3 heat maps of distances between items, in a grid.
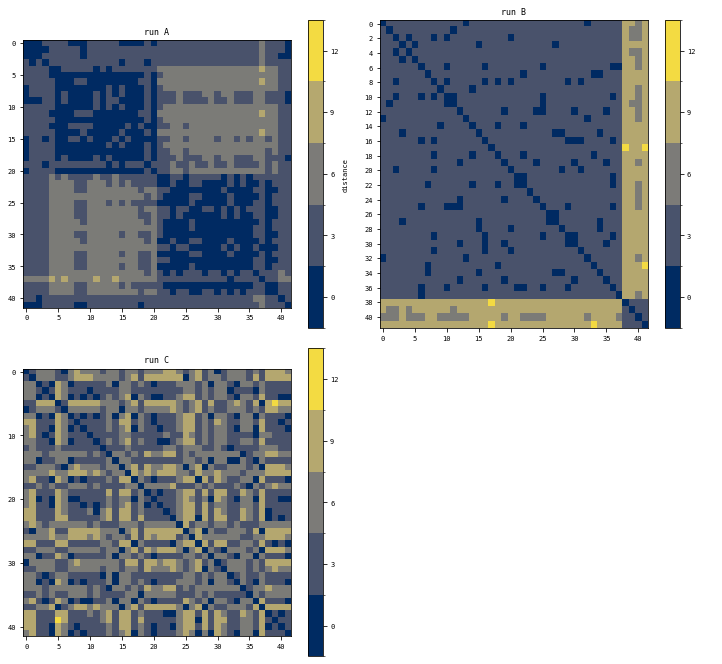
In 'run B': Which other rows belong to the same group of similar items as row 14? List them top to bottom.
0, 1, 2, 3, 4, 5, 6, 7, 8, 9, 10, 11, 12, 13, 15, 16, 17, 18, 19, 20, 21, 22, 23, 24, 25, 26, 27, 28, 29, 30, 31, 32, 33, 34, 35, 36, 37
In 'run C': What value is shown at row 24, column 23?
6
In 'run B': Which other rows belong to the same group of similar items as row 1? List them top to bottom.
0, 2, 3, 4, 5, 6, 7, 8, 9, 10, 11, 12, 13, 14, 15, 16, 17, 18, 19, 20, 21, 22, 23, 24, 25, 26, 27, 28, 29, 30, 31, 32, 33, 34, 35, 36, 37
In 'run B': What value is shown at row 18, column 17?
3
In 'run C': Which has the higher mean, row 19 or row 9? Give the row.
19
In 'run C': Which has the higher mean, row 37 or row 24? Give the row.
37
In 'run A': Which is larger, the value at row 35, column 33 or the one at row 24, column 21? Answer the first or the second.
the second
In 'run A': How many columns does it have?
42
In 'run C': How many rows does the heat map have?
42
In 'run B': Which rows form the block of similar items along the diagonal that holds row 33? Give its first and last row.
0 to 37
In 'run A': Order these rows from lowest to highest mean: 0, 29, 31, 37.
0, 31, 29, 37
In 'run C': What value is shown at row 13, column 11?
6
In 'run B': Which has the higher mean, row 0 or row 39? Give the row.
39
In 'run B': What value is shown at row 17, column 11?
3
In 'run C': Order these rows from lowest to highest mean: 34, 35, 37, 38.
35, 38, 34, 37
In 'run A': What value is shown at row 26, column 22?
3
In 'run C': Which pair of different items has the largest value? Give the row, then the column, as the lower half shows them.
39, 5
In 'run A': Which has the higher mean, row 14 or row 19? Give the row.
14
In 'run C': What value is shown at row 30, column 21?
6
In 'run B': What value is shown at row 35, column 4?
3
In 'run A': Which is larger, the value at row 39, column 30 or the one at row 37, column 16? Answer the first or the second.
the second
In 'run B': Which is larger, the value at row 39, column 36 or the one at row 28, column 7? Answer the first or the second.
the first
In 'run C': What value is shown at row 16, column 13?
3
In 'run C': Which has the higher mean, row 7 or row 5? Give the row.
5
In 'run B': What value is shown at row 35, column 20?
3
